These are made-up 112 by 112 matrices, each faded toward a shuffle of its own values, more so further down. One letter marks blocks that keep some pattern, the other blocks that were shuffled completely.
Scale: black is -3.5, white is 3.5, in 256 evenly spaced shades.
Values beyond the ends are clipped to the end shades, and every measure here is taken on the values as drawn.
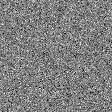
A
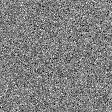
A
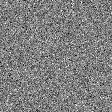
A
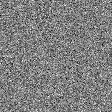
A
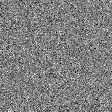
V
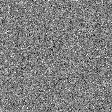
V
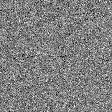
V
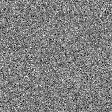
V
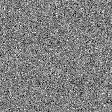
A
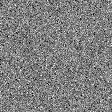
A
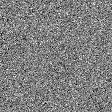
A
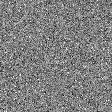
V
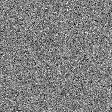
A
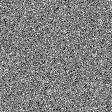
A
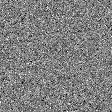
V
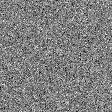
A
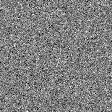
A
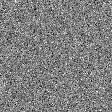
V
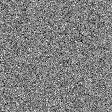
A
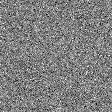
V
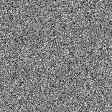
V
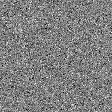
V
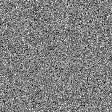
A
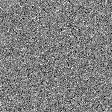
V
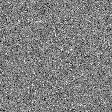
A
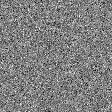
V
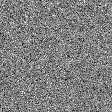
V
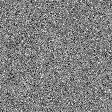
A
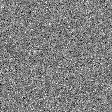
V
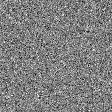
A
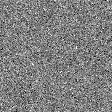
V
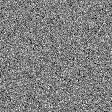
A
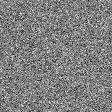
A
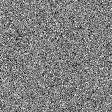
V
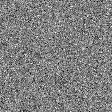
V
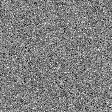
A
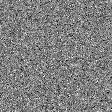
A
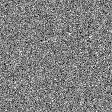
A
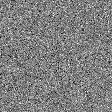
A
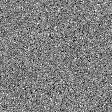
A
